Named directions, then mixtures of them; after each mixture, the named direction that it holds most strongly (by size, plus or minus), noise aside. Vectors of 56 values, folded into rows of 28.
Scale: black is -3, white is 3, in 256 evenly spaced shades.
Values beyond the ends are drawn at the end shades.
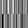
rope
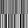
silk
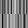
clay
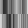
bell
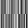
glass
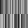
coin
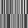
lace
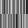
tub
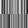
lace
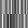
clay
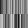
coin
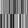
coin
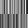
tub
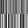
silk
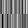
tub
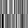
rope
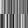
coin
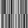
glass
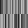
coin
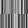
glass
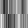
bell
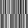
lace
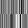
coin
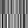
clay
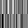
rope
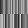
coin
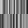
tub
